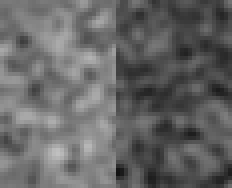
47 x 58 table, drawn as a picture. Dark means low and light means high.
The table splits into one row of 2 panels. Panel 1,1: middling, blotchy. Panel 1,2: low, blotchy.
